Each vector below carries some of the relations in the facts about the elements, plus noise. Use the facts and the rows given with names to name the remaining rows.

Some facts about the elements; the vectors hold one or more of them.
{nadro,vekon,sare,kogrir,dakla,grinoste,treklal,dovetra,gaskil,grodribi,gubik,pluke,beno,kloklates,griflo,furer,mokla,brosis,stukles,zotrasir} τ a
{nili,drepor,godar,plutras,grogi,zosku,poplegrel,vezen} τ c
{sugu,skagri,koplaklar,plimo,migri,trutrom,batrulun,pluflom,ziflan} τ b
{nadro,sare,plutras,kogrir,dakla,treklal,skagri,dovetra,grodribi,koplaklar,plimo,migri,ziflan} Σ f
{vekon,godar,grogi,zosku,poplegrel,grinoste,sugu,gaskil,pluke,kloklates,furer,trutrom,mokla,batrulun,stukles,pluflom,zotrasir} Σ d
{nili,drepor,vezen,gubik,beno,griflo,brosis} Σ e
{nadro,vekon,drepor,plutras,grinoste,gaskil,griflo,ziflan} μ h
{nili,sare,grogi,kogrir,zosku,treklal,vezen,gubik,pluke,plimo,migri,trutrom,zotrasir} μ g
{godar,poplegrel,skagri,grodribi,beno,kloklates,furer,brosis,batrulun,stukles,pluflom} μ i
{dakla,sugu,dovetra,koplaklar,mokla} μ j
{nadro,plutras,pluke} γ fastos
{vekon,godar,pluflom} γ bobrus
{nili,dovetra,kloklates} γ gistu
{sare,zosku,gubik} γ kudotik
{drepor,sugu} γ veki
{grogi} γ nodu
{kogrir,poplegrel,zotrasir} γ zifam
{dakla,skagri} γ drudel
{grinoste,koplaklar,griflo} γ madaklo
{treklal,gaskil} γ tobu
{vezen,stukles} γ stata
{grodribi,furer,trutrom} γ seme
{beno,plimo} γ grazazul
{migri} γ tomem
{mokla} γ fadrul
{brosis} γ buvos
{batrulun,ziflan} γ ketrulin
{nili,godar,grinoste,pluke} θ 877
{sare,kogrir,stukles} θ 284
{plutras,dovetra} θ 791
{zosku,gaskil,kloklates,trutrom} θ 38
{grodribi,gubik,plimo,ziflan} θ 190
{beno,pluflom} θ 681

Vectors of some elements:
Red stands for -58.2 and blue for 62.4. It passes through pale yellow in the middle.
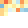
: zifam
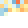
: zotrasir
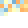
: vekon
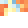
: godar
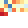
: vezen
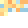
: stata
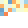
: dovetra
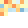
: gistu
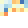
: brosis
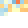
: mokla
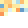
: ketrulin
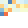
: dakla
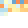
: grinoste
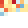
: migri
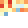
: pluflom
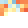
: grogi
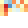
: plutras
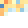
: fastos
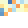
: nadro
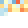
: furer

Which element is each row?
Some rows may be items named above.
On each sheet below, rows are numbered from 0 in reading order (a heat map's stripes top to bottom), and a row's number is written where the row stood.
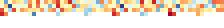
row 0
drepor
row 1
batrulun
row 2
koplaklar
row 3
zotrasir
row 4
drepor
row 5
plimo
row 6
nili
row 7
poplegrel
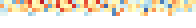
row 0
grinoste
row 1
plimo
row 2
koplaklar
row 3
ziflan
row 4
kogrir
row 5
beno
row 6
fastos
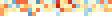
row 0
poplegrel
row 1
grodribi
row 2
koplaklar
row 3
stukles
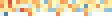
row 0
trutrom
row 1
bobrus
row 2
madaklo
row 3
grazazul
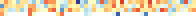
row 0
fastos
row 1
zosku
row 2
griflo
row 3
gaskil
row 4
sugu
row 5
trutrom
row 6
kloklates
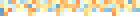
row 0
treklal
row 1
drudel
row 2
seme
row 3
stata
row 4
bobrus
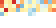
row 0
skagri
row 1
pluke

